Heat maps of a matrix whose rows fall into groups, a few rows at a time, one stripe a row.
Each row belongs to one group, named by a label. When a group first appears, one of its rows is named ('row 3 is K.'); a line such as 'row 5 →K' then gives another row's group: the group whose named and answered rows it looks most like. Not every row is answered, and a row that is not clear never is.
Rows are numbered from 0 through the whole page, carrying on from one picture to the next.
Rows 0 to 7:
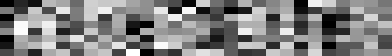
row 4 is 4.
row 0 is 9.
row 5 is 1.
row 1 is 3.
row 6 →4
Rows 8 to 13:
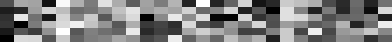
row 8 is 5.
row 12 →9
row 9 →3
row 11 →3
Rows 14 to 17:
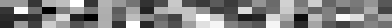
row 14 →1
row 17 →9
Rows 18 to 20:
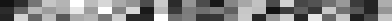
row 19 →3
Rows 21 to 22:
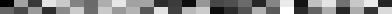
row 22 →3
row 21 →9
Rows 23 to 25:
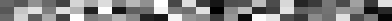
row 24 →5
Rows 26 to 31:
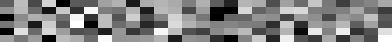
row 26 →4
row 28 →1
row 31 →3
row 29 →1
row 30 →4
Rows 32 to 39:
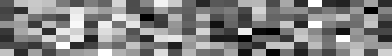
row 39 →3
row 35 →1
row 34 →1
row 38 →9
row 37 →1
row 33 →3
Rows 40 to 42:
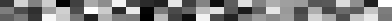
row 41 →9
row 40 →4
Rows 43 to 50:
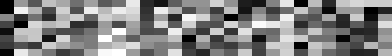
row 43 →9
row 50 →4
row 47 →4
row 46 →3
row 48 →5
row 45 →3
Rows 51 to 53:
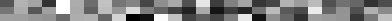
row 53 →4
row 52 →9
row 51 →5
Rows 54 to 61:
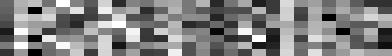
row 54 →5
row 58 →5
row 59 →1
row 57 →4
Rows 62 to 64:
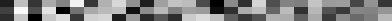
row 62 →1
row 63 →4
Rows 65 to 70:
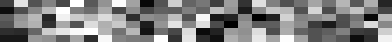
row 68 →5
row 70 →3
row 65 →1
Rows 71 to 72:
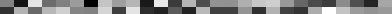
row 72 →9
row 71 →3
